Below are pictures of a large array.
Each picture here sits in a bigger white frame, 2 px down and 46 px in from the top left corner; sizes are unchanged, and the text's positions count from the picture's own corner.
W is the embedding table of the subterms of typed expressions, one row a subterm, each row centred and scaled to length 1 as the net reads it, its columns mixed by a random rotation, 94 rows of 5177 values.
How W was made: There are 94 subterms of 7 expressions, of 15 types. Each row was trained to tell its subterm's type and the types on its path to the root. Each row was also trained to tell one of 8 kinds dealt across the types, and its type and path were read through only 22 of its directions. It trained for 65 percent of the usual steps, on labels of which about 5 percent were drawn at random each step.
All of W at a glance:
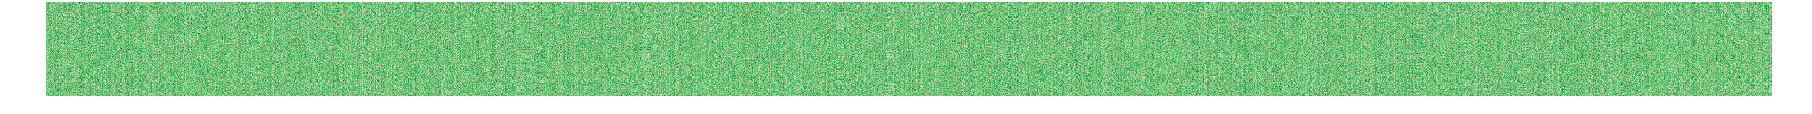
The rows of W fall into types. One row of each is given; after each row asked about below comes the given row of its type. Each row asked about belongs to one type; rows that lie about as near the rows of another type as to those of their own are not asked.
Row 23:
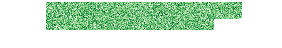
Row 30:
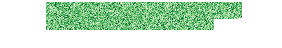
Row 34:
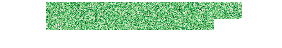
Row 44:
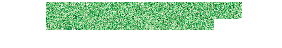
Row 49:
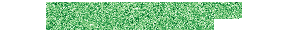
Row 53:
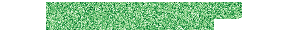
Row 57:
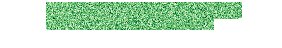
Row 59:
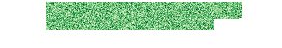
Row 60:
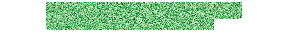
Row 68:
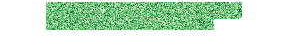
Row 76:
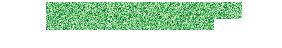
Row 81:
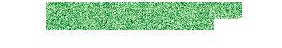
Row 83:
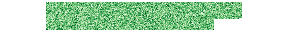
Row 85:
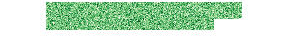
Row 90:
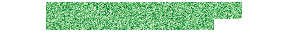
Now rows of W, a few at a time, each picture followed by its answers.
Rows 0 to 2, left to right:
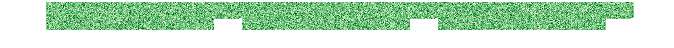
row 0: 85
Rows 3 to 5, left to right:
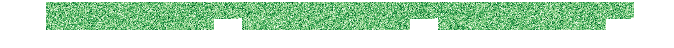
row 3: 30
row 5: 83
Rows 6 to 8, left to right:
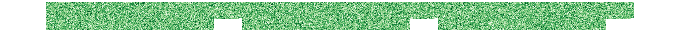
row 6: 76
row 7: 81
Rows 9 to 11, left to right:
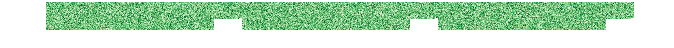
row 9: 85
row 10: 60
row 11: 59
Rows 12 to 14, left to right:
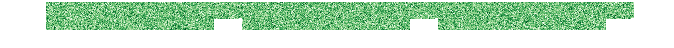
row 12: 76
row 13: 59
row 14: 34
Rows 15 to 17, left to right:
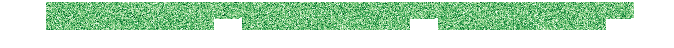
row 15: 85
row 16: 44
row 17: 44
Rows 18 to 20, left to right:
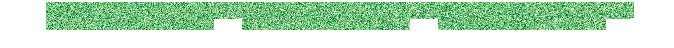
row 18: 59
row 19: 34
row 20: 60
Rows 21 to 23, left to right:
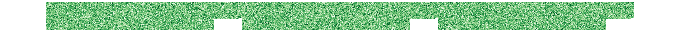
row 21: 44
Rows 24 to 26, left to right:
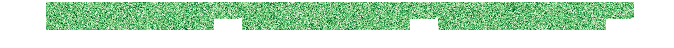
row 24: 59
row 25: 34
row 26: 57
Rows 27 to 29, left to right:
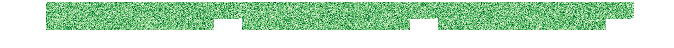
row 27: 44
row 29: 44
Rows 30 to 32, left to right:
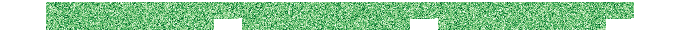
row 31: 76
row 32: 83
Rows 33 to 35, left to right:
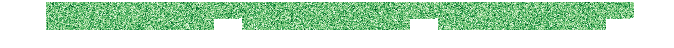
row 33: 85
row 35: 30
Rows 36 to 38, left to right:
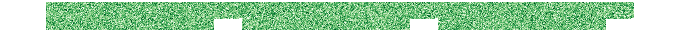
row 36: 81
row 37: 83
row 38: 85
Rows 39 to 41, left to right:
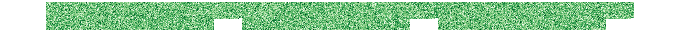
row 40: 68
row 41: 90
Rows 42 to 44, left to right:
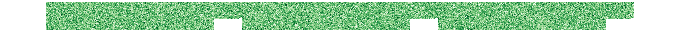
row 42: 85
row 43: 68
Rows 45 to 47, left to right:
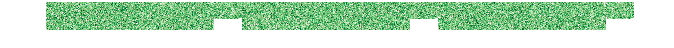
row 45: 57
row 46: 34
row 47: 60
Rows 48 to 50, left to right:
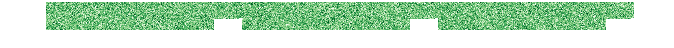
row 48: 90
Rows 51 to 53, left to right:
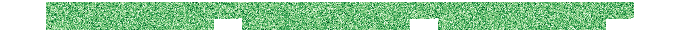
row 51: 30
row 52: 68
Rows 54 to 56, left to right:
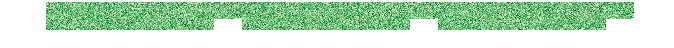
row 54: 68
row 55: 90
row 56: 44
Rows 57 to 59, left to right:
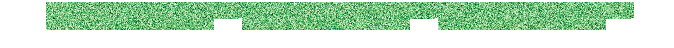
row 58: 53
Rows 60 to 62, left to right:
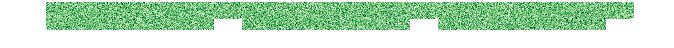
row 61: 49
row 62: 59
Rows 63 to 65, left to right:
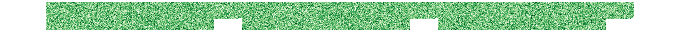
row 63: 76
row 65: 85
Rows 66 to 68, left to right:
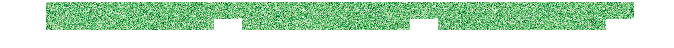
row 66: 30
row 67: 30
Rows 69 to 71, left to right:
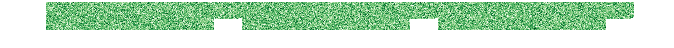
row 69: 30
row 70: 68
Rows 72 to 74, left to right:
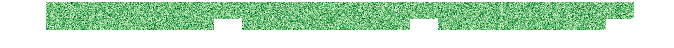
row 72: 34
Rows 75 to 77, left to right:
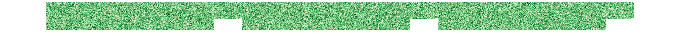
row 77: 76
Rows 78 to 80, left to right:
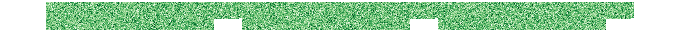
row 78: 34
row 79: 34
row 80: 60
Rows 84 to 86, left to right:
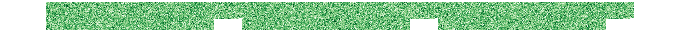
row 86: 30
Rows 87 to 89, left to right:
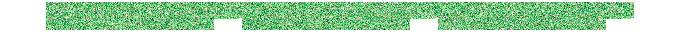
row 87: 81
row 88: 81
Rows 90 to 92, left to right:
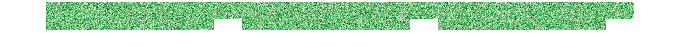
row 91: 23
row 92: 44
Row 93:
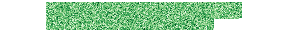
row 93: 76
